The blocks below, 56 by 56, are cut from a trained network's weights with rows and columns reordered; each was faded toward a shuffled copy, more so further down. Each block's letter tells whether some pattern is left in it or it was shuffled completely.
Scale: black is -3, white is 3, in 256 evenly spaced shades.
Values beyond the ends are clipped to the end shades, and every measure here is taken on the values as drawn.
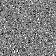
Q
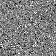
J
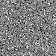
Q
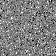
Q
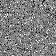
Q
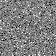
Q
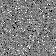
Q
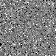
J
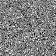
Q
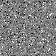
J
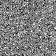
Q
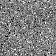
Q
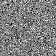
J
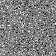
J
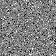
Q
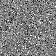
Q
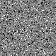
J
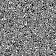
Q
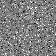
Q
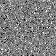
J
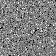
Q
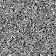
Q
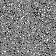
Q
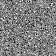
Q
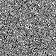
Q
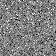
Q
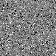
J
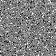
Q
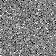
J
